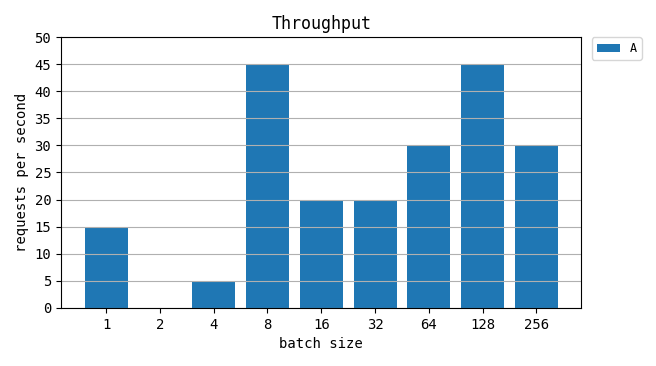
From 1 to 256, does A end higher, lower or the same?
higher
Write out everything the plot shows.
Title: Throughput
x-axis: batch size, ticks 1 2 4 8 16 32 64 128 256
y-axis: requests per second, ticks 0 5 10 15 20 25 30 35 40 45 50
Legend: A
Values:
A: 15 0 5 45 20 20 30 45 30
